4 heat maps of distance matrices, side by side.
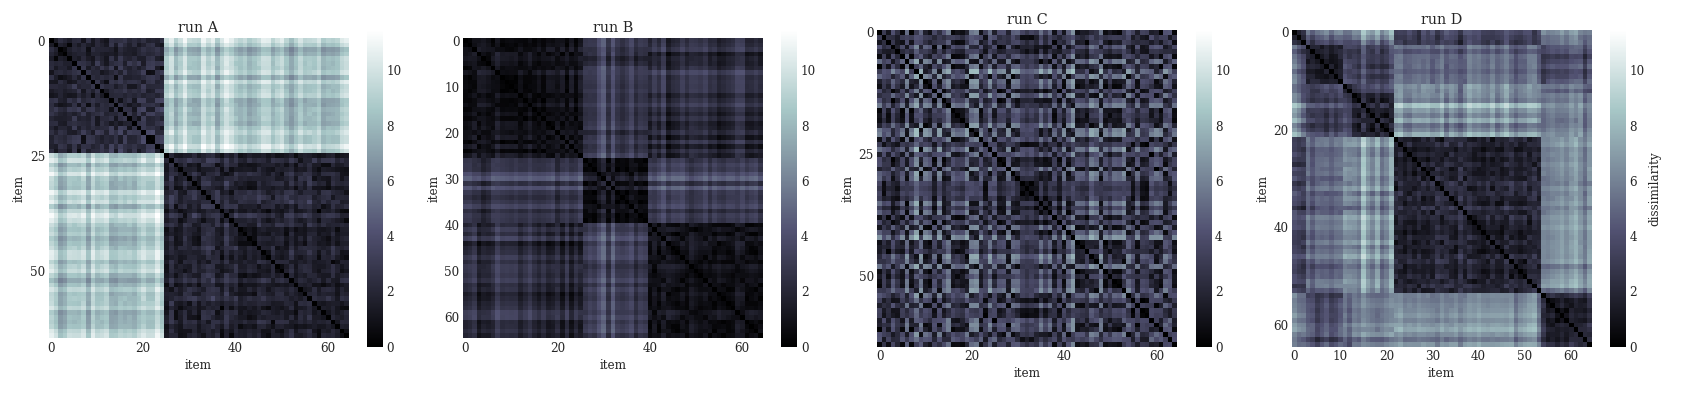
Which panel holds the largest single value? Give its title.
run A
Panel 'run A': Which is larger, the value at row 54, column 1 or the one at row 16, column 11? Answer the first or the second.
the first
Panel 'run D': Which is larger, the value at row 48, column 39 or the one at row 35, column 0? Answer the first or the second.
the second
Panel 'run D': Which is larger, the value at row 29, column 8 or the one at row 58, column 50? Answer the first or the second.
the second
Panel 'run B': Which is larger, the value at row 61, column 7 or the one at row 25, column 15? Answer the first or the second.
the first
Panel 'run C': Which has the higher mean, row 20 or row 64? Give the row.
20
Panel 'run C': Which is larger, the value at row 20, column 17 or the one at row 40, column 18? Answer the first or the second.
the first
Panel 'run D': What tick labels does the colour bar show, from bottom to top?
0, 2, 4, 6, 8, 10
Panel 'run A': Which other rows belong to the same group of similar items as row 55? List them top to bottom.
25, 26, 27, 28, 29, 30, 31, 32, 33, 34, 35, 36, 37, 38, 39, 40, 41, 42, 43, 44, 45, 46, 47, 48, 49, 50, 51, 52, 53, 54, 56, 57, 58, 59, 60, 61, 62, 63, 64
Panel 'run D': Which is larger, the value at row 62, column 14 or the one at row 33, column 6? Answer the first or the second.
the first
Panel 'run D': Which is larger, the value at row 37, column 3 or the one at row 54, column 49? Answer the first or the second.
the second
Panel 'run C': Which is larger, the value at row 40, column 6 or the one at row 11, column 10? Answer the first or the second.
the first
